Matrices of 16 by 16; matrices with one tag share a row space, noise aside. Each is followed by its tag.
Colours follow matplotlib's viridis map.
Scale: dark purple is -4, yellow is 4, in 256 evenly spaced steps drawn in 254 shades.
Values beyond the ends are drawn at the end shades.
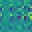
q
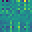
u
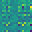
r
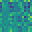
q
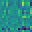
r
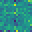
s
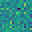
u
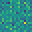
u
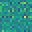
u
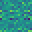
q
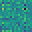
u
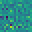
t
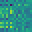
t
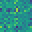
s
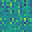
u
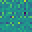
u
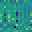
s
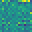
r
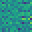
r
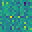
u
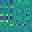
t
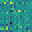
t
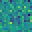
q
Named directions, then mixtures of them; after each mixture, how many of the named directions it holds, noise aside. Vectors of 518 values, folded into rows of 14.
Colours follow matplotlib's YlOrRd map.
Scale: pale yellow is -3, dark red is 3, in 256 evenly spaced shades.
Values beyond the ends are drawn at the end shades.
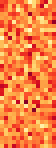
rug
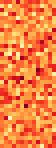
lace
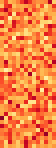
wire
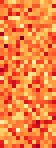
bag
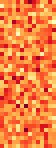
three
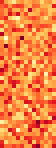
one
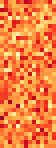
two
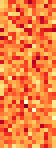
two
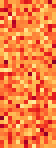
one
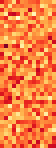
two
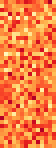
two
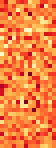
two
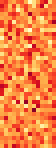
one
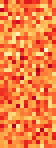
two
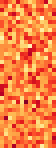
two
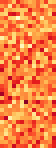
three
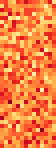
three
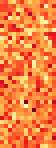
three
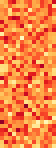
one
